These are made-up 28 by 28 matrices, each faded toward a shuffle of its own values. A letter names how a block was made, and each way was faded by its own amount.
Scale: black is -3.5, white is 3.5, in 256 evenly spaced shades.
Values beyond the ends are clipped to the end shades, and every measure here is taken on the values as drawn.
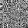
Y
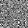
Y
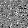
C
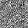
Y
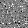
C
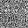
Y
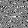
C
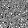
C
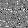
C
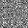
Y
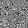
C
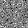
C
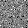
C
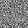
Y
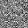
Y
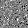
C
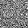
Y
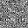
Y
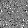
C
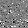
C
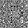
Y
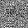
Y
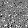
C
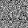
Y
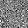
Y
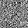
Y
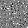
C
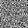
Y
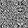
Y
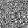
Y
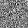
Y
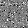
C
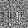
Y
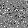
C
